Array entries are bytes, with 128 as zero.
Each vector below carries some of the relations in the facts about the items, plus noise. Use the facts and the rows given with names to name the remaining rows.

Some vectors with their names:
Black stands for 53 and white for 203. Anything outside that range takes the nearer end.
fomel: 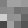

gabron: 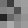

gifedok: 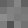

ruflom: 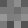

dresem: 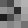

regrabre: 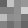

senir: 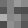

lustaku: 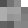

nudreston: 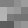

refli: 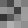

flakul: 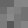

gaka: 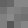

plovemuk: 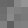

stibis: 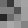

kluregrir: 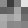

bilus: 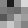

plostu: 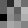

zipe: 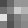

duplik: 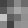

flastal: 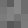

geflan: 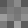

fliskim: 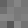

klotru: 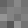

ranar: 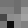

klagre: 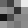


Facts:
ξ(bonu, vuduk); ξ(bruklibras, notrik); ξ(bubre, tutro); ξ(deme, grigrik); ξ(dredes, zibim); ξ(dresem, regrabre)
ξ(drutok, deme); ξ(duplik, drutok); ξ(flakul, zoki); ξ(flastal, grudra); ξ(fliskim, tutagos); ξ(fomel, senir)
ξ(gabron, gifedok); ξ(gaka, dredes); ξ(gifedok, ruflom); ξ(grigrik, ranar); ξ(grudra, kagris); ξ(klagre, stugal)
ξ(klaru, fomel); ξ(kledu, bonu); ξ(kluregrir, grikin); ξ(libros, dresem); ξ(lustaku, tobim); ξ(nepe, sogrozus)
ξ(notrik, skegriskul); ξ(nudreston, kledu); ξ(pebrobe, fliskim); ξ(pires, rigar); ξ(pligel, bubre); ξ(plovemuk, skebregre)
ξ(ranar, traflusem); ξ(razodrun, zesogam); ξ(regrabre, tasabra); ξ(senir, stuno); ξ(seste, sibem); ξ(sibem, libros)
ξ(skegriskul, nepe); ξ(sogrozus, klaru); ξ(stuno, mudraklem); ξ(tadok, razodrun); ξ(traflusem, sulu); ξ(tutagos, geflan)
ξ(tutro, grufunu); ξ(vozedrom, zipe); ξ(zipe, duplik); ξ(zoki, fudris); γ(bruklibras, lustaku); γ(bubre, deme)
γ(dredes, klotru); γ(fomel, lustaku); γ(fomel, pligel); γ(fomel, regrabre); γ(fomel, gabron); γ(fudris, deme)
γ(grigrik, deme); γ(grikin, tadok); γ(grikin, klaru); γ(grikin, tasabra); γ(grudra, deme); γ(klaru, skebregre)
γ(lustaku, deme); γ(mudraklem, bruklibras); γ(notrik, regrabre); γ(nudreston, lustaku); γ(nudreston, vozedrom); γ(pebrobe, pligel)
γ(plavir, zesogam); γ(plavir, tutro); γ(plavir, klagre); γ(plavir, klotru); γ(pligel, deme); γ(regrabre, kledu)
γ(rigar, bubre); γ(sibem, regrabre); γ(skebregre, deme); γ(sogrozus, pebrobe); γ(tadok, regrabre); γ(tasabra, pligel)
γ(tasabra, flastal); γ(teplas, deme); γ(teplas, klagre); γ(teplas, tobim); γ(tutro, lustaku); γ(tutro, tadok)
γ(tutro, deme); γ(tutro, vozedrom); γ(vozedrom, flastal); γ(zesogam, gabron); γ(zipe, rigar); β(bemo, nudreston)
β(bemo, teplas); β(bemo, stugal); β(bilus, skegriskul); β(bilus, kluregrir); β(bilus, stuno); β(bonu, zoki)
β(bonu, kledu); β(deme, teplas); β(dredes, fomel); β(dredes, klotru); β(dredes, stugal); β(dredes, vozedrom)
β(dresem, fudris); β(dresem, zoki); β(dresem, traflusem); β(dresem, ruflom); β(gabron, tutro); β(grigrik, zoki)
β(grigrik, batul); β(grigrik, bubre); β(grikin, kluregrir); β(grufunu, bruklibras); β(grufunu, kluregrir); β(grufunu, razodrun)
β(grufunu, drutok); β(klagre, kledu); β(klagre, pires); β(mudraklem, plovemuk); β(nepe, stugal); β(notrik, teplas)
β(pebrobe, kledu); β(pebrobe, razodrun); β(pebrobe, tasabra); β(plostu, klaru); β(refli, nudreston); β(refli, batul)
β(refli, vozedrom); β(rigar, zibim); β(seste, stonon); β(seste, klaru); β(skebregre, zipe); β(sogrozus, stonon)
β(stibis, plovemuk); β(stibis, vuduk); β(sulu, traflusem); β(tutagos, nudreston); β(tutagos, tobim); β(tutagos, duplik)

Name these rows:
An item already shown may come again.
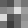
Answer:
vozedrom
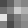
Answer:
zipe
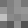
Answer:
zesogam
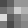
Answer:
zipe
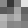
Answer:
kluregrir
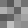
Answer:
dredes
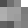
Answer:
lustaku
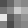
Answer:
zipe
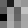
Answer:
seste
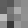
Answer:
drutok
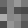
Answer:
senir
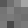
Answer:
pires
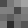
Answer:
zoki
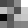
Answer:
grigrik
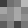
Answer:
pligel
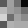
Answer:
teplas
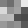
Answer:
bruklibras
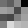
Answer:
bemo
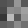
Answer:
stonon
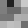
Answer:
grufunu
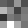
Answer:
nepe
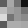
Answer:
teplas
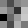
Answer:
sulu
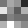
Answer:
notrik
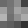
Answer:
tasabra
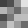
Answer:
skebregre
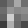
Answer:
klaru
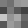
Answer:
stuno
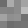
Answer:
sibem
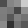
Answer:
kledu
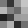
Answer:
pebrobe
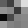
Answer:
klagre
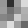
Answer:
grikin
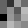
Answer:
plostu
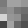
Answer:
fomel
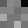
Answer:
stugal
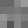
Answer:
razodrun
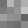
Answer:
tadok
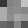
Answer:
fudris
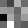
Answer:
sogrozus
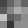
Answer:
duplik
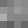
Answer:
plavir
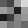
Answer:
bonu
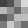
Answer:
skebregre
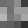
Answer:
tasabra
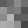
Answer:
skegriskul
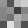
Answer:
mudraklem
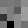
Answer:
traflusem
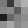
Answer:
gabron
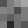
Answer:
zoki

